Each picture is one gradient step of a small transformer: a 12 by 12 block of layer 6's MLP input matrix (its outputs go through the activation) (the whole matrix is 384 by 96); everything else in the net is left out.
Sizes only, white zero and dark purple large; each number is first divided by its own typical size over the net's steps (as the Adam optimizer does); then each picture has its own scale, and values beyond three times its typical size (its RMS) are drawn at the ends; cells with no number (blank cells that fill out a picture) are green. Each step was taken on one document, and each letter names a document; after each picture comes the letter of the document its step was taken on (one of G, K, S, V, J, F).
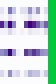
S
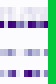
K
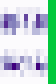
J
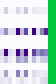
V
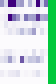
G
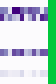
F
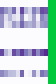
F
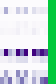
V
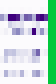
G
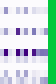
V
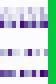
K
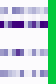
F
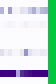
K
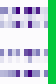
K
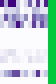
J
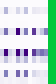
V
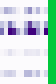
S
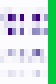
G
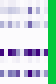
S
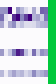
K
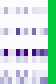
V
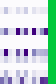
V
